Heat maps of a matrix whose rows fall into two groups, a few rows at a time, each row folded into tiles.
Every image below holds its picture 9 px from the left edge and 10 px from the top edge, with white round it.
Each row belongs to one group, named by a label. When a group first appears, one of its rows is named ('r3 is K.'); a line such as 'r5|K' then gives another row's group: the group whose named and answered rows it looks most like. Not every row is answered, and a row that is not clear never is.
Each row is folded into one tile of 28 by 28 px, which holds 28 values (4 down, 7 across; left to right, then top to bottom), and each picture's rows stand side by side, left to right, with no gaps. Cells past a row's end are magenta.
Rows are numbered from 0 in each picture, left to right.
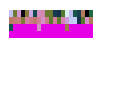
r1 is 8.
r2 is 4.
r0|4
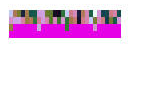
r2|4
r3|4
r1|8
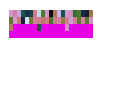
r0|8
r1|4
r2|8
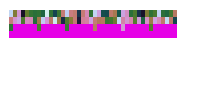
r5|8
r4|8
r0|4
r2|4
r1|8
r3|4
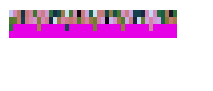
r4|8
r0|4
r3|4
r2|4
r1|8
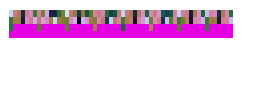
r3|8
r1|8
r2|4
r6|4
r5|8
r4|4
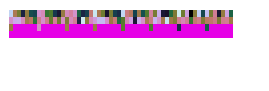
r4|4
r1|8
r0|4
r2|8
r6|4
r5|8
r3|4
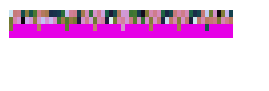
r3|8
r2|4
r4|8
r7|4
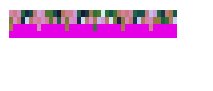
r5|4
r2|8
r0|8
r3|8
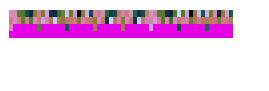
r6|4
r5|8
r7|4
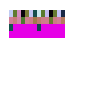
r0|4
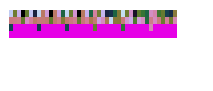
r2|4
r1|4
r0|4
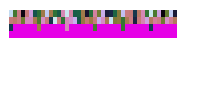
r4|4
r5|4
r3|8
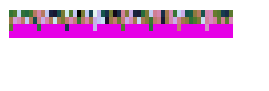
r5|4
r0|8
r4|8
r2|4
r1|8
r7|8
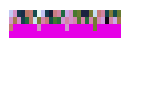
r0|4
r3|4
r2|8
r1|4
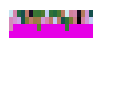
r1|8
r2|4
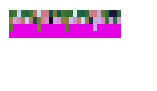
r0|8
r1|4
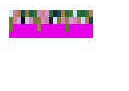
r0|4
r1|8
